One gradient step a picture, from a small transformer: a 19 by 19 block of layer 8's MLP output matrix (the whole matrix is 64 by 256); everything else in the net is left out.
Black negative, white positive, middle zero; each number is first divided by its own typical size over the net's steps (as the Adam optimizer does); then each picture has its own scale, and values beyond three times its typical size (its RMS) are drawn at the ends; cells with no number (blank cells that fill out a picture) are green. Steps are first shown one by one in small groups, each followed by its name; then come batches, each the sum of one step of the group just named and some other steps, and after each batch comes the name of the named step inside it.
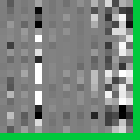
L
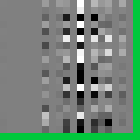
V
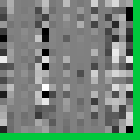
L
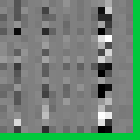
L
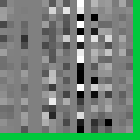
V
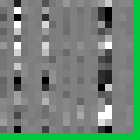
L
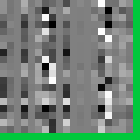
L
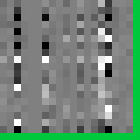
V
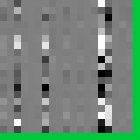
L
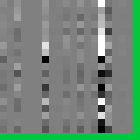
V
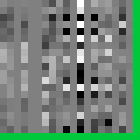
V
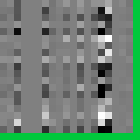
V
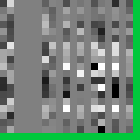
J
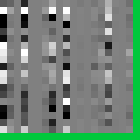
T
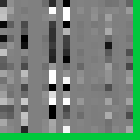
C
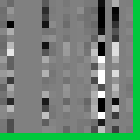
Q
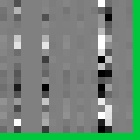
J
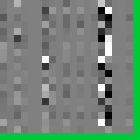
C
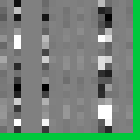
J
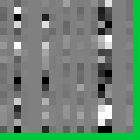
T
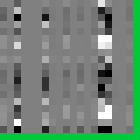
J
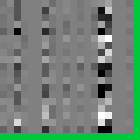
C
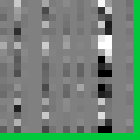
T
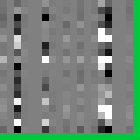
T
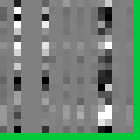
J
